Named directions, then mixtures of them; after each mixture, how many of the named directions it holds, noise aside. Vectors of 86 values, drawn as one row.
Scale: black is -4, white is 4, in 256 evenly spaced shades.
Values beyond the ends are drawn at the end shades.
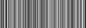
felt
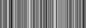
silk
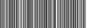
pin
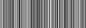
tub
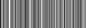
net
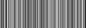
one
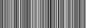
one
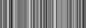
one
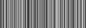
three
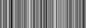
one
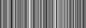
two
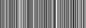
one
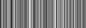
two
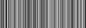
one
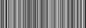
one
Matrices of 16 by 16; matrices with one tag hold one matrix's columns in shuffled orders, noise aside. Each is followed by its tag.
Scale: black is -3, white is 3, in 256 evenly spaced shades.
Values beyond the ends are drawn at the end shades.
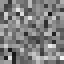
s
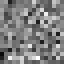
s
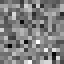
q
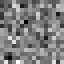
q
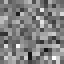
s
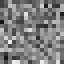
q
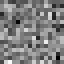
q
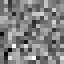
s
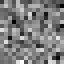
q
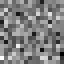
s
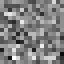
s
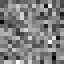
q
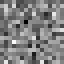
q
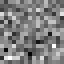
s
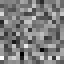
s
